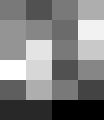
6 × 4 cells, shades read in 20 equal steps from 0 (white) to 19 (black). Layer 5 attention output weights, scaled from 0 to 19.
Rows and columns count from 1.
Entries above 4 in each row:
4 3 2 2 4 4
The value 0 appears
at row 4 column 1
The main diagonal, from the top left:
10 9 10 9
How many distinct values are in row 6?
2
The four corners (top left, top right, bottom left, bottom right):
10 6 16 19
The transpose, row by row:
10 8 8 0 12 16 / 13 9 2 3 6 16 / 10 11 10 13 10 19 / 6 1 4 9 14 19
